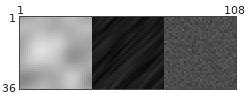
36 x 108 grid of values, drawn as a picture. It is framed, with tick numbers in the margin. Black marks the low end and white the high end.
The table splits into one row of 3 panels. Panel 1,1: high, smooth. Panel 1,2: very low, slanting up to the right, faint in contrast. Panel 1,3: low, fine-grained, faint in contrast.
